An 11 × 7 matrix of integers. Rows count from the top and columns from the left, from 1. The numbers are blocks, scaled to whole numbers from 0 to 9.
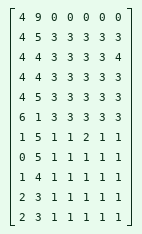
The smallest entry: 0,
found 6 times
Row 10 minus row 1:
-2 -6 1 1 1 1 1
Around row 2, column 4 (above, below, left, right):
0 3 3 3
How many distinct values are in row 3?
2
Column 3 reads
0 3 3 3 3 3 1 1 1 1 1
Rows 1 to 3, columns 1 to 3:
4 9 0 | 4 5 3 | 4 4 3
